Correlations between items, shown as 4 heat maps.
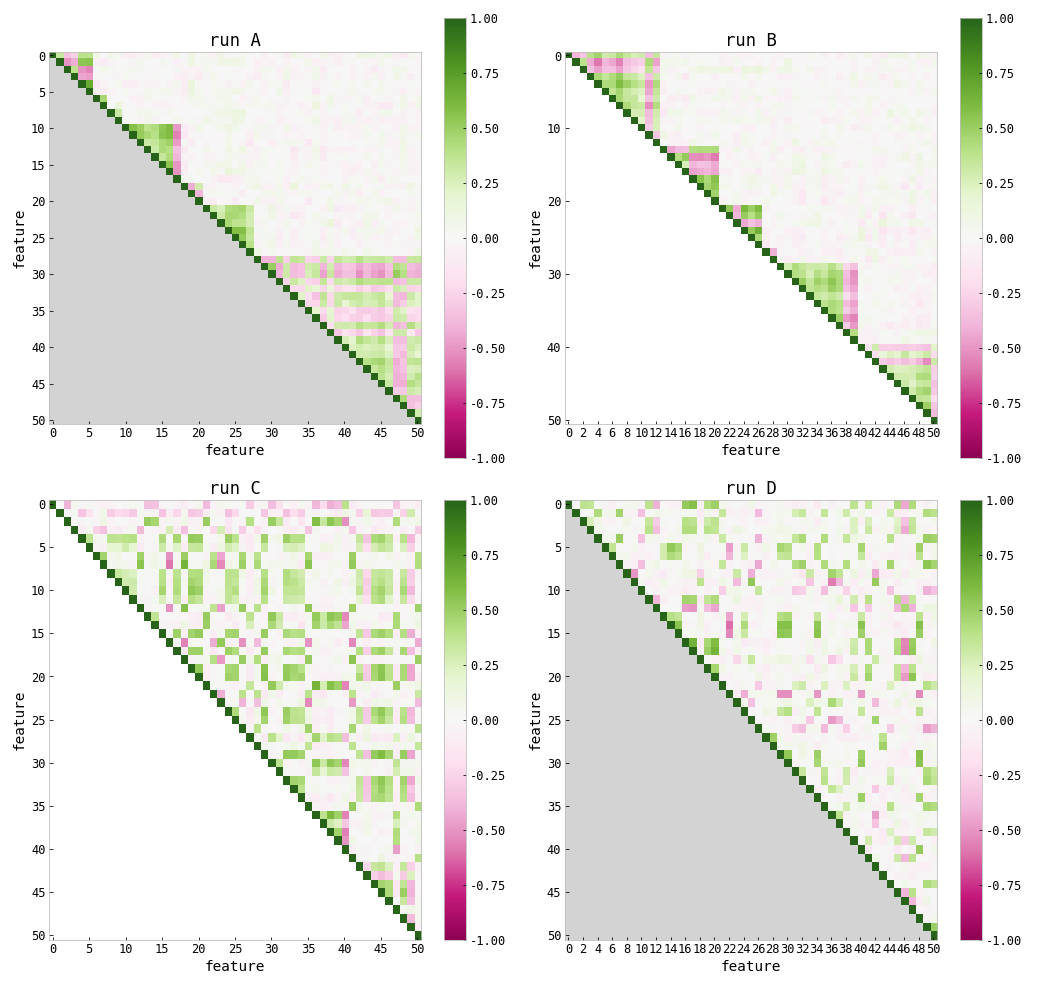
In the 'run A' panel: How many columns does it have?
51
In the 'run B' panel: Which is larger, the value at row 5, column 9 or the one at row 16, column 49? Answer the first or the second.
the first
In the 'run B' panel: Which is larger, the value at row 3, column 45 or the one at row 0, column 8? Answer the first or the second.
the second
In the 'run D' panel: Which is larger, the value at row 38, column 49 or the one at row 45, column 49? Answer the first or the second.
the first
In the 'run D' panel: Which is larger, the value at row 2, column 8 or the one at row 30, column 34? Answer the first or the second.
the second
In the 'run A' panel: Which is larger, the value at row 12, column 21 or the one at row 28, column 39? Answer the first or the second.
the second
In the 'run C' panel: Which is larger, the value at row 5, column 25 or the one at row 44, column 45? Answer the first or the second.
the second
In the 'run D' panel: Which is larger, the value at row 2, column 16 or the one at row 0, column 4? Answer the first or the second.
the first
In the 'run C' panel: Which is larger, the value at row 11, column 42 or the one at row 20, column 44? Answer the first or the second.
the second
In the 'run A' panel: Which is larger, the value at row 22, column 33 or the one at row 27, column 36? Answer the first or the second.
the second
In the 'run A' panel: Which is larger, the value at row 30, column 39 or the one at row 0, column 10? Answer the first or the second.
the second
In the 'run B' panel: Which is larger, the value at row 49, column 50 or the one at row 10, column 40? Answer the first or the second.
the second
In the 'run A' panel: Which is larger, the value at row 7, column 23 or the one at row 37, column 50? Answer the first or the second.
the second
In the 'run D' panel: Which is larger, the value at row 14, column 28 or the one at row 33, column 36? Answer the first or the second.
the second
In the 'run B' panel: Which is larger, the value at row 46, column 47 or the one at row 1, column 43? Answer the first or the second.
the first
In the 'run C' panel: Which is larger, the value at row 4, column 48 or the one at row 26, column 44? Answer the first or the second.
the first
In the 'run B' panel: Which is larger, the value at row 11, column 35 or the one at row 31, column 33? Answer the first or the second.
the second
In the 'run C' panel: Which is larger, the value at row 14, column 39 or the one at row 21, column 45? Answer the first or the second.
the first
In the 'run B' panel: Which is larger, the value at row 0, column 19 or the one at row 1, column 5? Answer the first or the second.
the first
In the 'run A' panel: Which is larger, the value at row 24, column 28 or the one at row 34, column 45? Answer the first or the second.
the second
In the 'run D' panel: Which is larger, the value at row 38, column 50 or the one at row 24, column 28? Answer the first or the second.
the first
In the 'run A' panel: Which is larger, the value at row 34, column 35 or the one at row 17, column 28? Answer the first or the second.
the second
